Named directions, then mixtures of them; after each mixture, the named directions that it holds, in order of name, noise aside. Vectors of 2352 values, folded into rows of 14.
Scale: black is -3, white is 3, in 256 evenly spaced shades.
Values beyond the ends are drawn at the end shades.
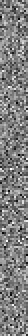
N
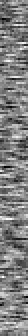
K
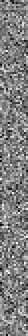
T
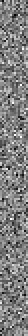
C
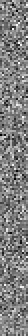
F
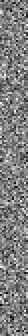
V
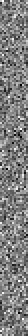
C, T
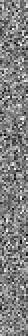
C, F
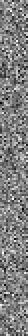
F, V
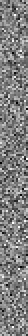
C, N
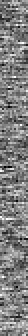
K, N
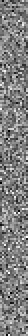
N, T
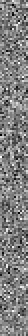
F, T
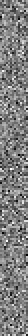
N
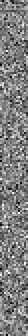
T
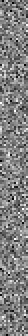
T, V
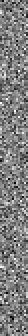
V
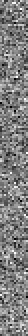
K, V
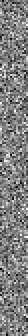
T, V
